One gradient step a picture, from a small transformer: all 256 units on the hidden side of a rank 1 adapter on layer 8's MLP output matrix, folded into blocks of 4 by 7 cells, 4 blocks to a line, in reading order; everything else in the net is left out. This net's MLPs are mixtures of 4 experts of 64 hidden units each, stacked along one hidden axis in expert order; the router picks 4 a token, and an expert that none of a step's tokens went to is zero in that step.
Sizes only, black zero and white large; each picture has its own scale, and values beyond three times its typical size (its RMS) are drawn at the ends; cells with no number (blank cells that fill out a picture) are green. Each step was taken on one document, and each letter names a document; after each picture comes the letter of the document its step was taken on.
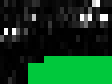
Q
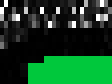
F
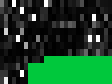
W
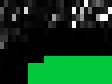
F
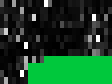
W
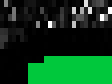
F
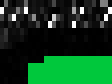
F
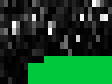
Q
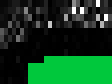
F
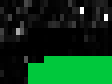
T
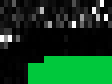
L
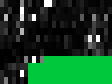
W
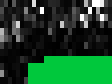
Q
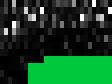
Q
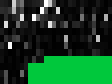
W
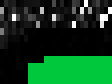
F
